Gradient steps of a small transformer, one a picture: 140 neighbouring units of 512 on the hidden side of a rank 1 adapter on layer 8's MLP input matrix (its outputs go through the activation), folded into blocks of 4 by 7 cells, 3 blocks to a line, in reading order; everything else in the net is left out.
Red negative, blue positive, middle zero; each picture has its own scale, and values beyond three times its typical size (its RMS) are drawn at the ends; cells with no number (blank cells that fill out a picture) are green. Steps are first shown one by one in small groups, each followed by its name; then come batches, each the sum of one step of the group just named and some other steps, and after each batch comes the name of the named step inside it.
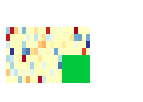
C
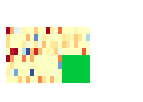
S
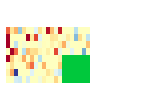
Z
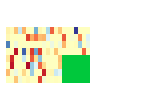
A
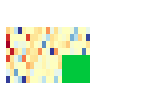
Z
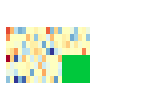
S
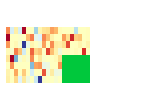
A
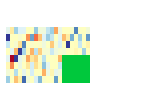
A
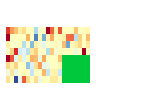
S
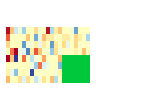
S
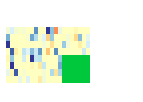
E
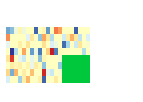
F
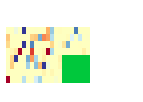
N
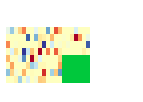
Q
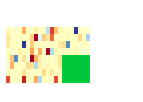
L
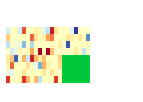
L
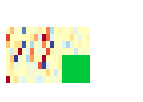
N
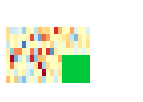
N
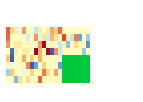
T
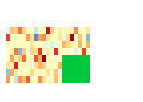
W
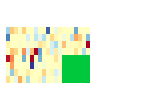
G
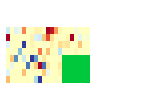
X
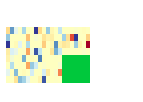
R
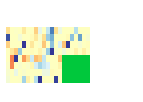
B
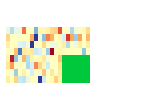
R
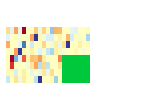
B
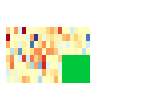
T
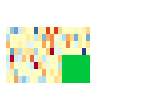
R
